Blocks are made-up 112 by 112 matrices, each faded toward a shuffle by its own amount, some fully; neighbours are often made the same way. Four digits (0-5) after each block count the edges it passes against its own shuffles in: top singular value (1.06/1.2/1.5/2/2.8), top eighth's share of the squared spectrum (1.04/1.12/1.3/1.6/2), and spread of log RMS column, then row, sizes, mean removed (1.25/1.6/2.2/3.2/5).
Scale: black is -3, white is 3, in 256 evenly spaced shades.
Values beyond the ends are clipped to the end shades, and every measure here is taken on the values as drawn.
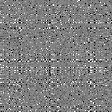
5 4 3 3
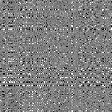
5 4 3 3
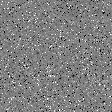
2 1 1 0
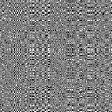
5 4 4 4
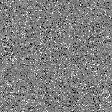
4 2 1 1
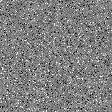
2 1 0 0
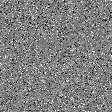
1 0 0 0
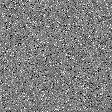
1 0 0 0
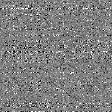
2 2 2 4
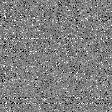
2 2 1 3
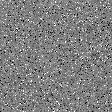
0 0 0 0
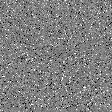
0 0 0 0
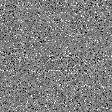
1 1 1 2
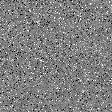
0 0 0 0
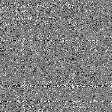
2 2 2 3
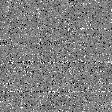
1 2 1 3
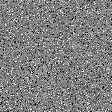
0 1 0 1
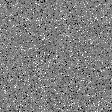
0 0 0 0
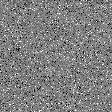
0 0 0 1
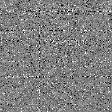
2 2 2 3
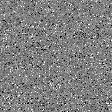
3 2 0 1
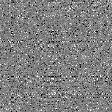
4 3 1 2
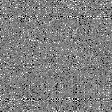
4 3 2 3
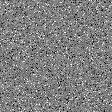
1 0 0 0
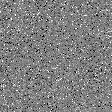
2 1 0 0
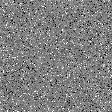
0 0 1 0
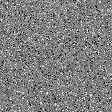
0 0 0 0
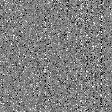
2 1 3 0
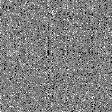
4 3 2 1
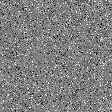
2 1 0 0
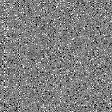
4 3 2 1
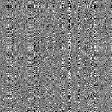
5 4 4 3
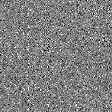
4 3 2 1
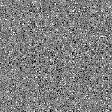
4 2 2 1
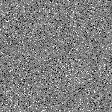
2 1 0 0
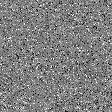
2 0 0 0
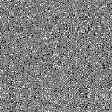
4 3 2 2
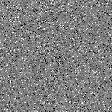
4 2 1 0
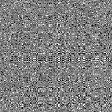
5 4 3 3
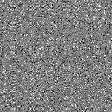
4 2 1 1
